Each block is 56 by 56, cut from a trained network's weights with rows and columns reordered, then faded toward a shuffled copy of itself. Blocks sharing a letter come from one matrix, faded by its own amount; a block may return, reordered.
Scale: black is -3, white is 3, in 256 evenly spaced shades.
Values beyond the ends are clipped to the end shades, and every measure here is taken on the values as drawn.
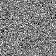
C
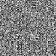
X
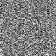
X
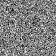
C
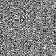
X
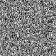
X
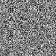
X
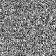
X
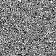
C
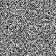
X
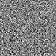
X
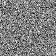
C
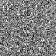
X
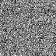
C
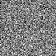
X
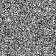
C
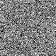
C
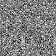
C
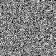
C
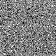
C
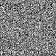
X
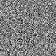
X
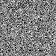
C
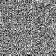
X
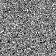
C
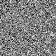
C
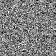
C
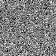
C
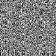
X
